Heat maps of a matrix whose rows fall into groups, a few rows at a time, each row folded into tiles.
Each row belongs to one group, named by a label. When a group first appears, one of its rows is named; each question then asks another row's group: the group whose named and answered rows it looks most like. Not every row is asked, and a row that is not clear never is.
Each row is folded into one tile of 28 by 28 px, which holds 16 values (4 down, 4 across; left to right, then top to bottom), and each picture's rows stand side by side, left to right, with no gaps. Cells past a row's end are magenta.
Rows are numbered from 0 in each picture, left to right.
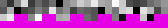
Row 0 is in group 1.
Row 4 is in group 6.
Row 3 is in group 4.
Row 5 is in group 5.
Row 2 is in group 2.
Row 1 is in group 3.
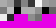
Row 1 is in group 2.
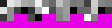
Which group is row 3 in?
2
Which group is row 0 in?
2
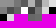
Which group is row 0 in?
3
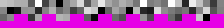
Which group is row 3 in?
5
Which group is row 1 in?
3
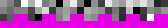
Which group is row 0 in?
4
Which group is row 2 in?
2
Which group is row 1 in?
6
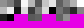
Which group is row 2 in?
4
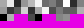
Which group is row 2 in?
3
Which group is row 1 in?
6
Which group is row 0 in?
3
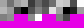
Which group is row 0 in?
1
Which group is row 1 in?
3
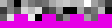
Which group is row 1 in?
5
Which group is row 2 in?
4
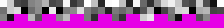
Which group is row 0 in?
6
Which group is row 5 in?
1
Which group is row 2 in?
3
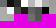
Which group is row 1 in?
4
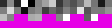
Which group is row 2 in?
3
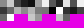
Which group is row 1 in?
2
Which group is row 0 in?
3
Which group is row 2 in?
2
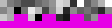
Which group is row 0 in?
1
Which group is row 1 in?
5
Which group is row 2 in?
4
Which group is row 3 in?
4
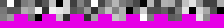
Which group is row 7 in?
1
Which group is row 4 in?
1
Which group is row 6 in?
6
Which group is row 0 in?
3
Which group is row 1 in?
5
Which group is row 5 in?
2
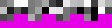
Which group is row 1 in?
5
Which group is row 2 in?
2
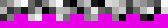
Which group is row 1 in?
1
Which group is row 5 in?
5
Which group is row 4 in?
5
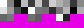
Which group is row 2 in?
5
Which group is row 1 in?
2
